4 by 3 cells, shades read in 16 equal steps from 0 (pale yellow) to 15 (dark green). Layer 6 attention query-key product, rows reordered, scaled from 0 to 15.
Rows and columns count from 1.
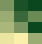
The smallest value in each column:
1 0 6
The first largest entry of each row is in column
3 2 3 3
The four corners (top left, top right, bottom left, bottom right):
8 15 1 6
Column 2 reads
14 12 8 0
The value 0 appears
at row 4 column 2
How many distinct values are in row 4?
3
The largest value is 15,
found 2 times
